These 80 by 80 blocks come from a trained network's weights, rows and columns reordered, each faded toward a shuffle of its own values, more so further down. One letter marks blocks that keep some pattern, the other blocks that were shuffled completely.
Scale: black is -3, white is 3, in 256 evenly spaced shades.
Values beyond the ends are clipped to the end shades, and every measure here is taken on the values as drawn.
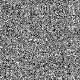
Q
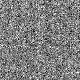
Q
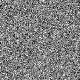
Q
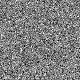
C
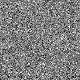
Q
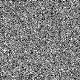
Q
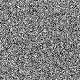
Q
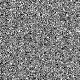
Q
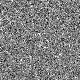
C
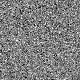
C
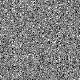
Q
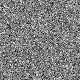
C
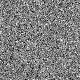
C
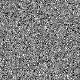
Q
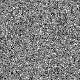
Q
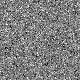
C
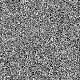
Q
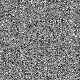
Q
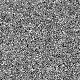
C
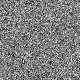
C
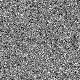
C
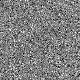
Q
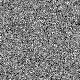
C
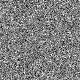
C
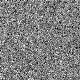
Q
